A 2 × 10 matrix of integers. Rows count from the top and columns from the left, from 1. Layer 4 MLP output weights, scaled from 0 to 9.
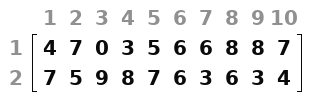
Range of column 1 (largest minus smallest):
3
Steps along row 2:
down up down down down down up down up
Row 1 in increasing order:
0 3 4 5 6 6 7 7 8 8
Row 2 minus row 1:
3 -2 9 5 2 0 -3 -2 -5 -3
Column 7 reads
6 3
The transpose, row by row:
4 7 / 7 5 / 0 9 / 3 8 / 5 7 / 6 6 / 6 3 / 8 6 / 8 3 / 7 4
